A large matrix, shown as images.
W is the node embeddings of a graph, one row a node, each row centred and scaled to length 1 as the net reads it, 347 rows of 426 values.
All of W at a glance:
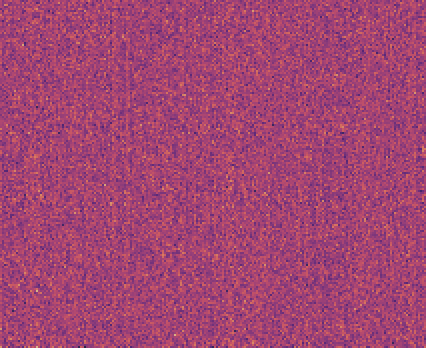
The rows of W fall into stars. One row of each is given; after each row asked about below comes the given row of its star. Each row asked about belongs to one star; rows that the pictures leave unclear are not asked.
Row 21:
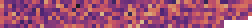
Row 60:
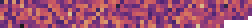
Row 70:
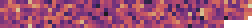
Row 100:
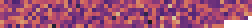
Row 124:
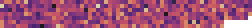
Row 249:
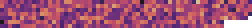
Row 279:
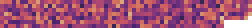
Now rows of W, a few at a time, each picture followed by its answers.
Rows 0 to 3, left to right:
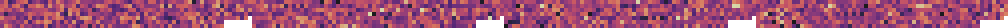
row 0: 249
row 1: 70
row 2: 60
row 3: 279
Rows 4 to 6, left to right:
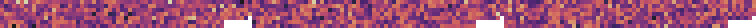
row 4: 124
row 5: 249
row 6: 60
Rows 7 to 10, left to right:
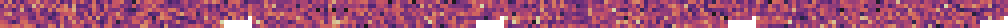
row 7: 279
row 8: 60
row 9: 21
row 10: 21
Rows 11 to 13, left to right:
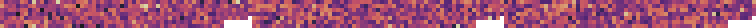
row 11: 100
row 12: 70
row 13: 249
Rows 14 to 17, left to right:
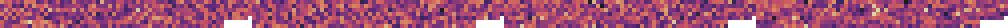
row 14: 279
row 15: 249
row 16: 70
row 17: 70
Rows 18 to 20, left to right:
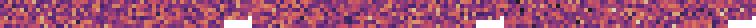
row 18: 279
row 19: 70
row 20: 21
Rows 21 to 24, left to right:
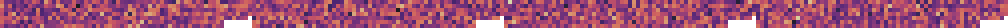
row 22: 279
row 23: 21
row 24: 279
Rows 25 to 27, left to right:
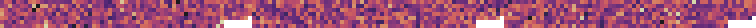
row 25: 279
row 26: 21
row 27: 70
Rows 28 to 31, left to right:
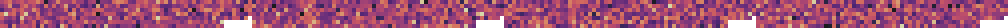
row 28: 279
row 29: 124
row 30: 100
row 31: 100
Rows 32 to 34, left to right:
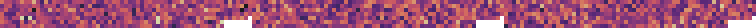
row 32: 279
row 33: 279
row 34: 60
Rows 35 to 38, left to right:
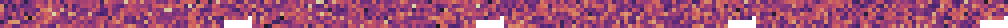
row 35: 249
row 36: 249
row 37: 249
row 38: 100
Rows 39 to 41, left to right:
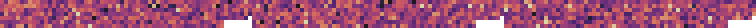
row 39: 70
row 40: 60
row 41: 100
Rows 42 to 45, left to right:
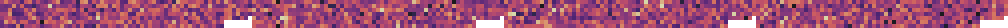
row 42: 124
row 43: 100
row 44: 279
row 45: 279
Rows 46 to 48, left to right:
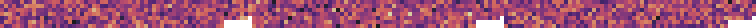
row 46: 100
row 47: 21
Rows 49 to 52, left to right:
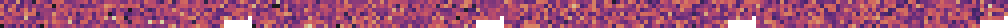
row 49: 124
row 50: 124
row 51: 70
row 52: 124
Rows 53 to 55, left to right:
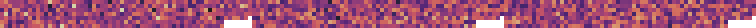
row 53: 279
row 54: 124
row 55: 21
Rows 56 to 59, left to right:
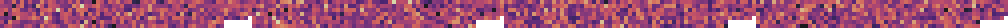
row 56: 60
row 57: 279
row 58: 249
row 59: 249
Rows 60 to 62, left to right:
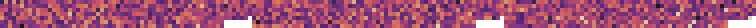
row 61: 279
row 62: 70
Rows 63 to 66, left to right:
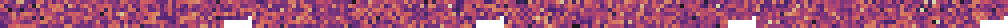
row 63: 249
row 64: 249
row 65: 100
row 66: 249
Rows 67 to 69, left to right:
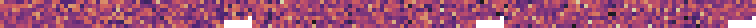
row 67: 70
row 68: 70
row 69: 100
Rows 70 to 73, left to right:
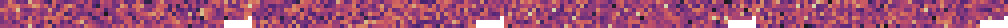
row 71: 21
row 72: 279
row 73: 249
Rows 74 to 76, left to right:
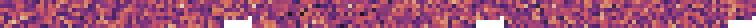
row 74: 249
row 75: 124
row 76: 60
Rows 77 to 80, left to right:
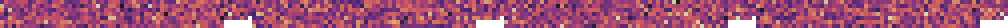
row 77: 124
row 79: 124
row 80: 124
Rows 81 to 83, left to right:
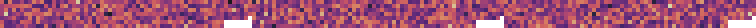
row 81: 70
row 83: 100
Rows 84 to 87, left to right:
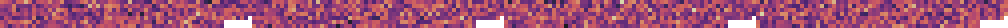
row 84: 124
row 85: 21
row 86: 70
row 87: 279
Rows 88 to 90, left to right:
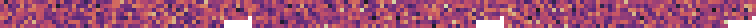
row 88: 279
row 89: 21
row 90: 279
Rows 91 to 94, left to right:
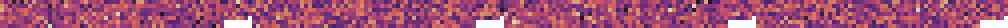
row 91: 100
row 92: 124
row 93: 249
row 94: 100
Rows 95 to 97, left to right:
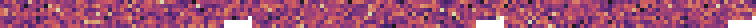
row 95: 60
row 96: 70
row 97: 100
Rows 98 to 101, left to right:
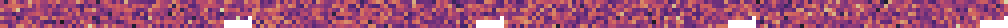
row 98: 70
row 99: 100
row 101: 249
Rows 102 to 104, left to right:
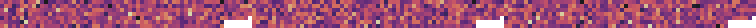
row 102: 279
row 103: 100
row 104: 100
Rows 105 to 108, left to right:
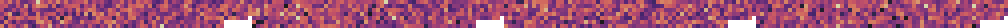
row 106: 60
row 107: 70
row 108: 60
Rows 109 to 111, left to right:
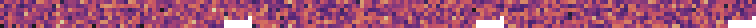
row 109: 124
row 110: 124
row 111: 249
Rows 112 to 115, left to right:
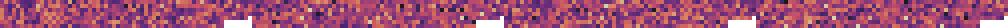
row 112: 249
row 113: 249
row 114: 124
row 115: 70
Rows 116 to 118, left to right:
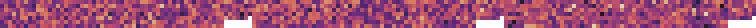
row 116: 249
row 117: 70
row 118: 70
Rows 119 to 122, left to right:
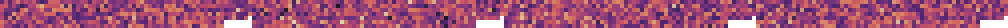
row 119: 21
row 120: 279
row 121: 60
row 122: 21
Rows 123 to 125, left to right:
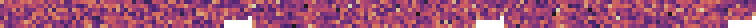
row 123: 70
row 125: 124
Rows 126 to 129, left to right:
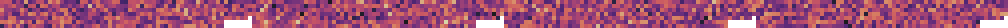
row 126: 124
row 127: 124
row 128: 70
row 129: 124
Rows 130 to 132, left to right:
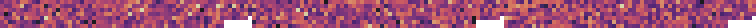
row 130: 60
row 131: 249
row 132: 70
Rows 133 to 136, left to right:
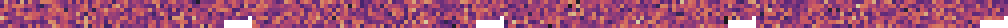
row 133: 60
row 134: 70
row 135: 249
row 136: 124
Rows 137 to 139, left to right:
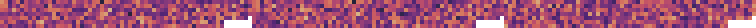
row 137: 21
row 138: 60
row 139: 279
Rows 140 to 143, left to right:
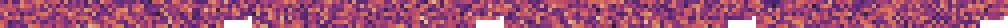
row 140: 70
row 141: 279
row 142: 60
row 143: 100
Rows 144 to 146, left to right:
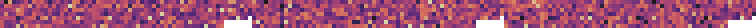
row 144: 70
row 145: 21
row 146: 70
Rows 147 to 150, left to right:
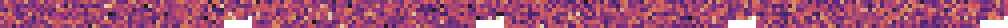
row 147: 124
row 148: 70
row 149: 279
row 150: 21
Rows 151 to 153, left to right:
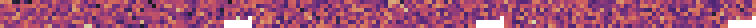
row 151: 70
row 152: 21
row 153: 279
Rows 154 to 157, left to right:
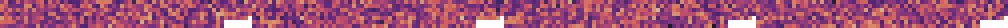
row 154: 21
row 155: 124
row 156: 21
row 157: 21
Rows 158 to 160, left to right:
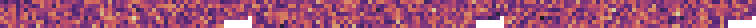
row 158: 21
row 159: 60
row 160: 21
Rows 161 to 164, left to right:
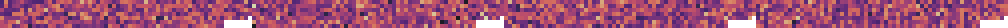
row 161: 249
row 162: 124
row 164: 279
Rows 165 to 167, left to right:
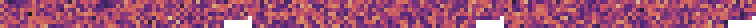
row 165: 100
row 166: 60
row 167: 249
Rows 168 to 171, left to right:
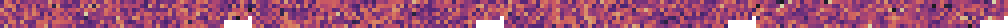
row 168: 124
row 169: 100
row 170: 60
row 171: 100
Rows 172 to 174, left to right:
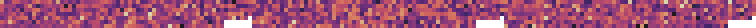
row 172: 21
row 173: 21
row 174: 70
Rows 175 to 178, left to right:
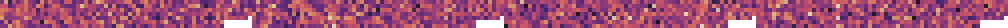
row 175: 60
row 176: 60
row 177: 124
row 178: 60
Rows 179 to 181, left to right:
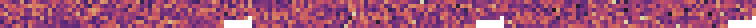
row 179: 70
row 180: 249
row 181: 21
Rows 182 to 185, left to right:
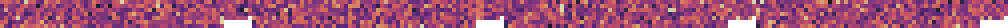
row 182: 279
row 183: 249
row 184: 249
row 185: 249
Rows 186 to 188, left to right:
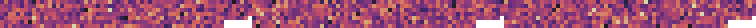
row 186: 21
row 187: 100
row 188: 21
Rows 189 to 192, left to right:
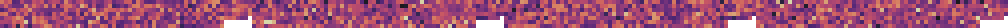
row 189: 100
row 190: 249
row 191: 249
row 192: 100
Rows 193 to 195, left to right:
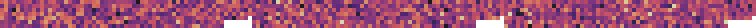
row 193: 60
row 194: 279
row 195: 279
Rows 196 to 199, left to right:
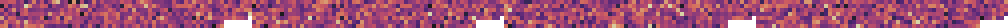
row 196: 100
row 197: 100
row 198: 100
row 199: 70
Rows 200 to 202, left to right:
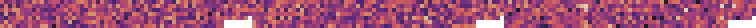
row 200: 100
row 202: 60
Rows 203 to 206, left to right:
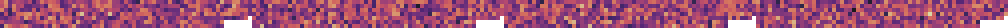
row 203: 60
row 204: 60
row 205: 60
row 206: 21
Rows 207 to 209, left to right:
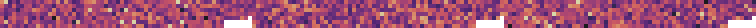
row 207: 21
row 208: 279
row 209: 100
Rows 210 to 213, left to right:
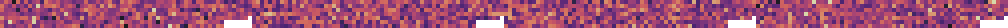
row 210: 21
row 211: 60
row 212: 70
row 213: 100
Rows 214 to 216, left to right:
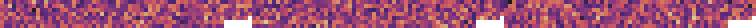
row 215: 124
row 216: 279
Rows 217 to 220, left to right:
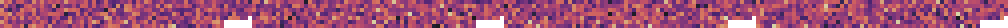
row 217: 100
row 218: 21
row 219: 100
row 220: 70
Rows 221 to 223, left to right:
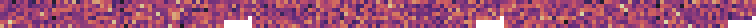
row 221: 21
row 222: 100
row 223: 70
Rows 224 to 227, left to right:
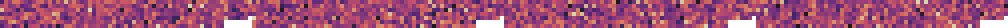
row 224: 249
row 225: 21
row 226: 249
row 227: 124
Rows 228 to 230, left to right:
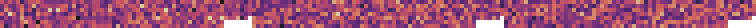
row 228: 279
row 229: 21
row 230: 249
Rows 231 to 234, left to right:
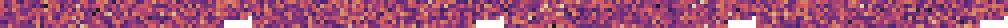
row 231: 60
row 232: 21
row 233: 249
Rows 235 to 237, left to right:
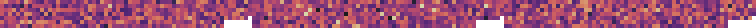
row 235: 124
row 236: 60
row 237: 60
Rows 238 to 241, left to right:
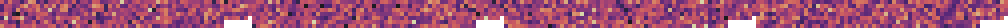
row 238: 279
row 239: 124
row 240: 249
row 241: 70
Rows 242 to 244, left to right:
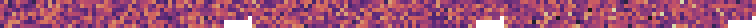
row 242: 249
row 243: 100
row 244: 21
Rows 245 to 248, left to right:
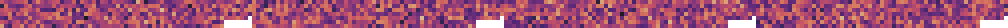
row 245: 100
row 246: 100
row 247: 60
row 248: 60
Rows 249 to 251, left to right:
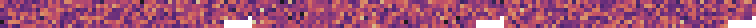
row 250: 124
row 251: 100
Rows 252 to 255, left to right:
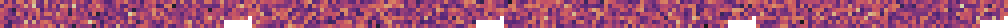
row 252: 279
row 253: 100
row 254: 70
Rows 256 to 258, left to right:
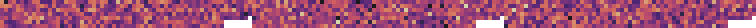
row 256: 70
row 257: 100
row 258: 60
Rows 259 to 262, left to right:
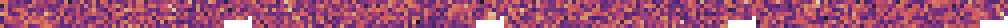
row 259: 100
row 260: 100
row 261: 100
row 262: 249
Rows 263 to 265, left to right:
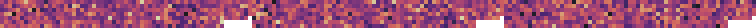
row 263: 279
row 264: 279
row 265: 100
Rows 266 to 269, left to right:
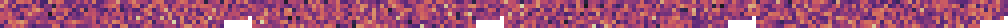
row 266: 124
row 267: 21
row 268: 70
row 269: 249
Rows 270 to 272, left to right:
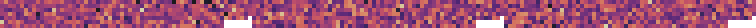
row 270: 124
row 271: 60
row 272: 249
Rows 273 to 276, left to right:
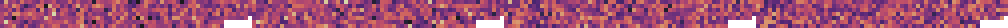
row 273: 60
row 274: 21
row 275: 249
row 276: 249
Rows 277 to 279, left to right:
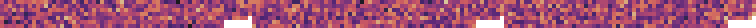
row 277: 279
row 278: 279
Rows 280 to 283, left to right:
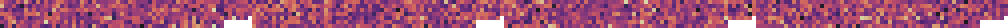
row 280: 124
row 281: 279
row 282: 279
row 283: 21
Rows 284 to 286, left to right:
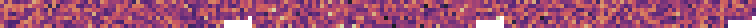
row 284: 70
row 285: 70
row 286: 60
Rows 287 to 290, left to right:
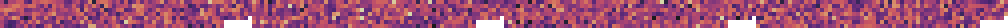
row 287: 70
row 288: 21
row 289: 60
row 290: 100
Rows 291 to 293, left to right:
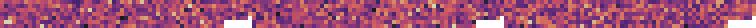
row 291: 21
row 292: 249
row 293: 100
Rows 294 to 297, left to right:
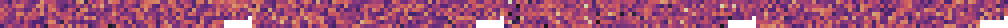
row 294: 60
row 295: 100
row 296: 60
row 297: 124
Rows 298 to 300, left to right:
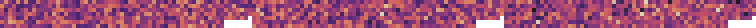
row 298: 124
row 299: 279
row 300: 21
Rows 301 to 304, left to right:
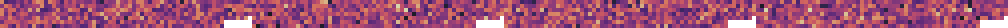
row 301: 100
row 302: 100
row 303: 100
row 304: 124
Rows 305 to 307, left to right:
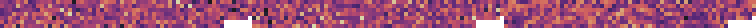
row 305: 249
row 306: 279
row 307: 70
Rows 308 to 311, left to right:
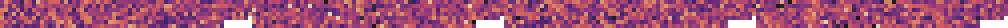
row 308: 21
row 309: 249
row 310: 60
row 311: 124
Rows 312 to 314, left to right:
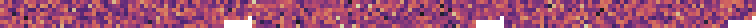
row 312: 279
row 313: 70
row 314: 60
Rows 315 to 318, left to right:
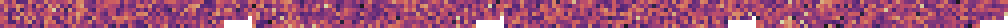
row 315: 60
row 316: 279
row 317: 249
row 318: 100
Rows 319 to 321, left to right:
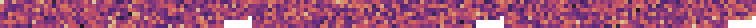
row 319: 21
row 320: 249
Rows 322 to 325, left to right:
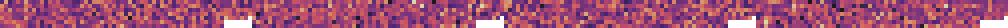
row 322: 124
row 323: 60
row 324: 124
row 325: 21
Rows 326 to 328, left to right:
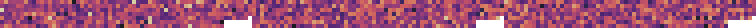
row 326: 249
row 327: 124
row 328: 70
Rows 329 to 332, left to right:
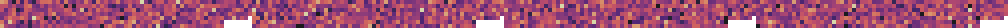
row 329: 21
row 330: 249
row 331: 249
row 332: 124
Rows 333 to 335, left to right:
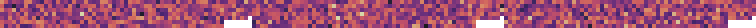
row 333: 21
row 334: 60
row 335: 124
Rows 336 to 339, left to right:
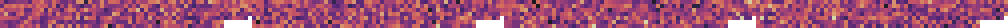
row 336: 70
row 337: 279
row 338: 70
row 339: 70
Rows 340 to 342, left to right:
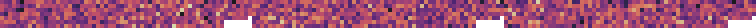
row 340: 21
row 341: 100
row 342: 100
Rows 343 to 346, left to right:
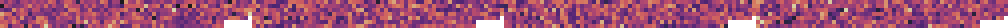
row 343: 100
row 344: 21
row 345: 279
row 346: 21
